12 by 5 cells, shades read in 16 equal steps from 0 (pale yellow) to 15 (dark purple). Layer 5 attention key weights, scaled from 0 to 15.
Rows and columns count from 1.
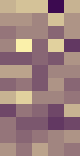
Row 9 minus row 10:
3 -2 -1 -1 -7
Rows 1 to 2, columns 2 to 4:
3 3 15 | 6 7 3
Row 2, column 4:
3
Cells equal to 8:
9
